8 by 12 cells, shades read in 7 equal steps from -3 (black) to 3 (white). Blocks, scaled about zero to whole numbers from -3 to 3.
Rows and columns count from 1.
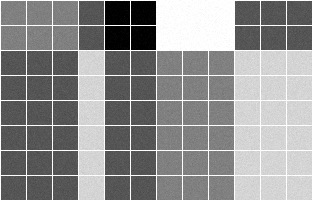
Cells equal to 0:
24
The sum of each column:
-6 -6 -6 10 -12 -12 6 6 6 10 10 10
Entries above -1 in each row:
6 6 7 7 7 7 7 7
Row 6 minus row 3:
0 0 0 0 0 0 0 0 0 0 0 0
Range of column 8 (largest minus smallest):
3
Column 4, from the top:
-1 -1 2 2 2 2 2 2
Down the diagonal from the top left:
0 0 -1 2 -1 -1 0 0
